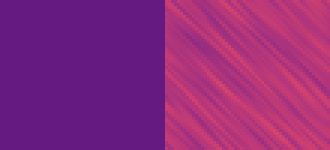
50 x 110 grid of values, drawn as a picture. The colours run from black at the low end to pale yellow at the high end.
It is made of 1 by 2 panels. Panel 1,1: low, flat. Panel 1,2: middling, slanting down to the right, faint in contrast.
